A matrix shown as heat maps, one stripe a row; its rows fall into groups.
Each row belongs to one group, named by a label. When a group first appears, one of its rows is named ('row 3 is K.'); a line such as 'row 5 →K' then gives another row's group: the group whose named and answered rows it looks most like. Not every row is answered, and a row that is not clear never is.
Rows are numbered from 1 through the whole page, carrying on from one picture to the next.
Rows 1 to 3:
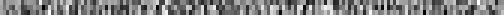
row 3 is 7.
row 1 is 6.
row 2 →7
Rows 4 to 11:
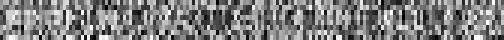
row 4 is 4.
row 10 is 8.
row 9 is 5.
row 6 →6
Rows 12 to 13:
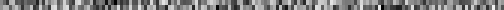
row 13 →4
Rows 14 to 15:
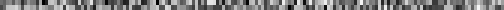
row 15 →6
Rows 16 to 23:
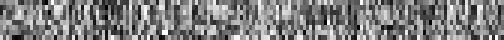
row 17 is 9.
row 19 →9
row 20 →5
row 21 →4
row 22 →7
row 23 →5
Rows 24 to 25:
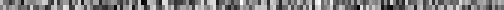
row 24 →7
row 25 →4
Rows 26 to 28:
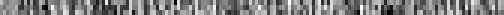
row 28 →4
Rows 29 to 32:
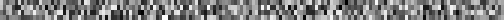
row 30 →5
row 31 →6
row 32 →7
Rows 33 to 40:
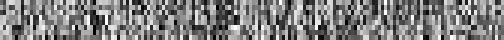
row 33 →6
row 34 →7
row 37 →4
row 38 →5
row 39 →5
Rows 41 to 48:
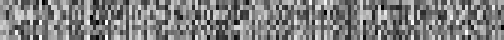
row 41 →8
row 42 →4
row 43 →9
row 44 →9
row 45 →4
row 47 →7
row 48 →4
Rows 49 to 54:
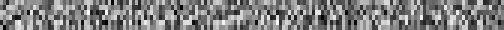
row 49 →9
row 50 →6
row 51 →4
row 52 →5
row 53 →9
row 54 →9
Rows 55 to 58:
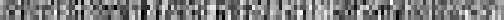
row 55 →7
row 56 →8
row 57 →7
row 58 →8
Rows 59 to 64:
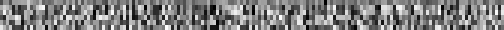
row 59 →9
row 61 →5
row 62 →6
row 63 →7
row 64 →5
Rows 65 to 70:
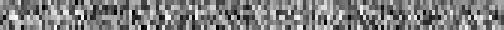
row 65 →7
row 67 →4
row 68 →6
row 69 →9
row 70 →7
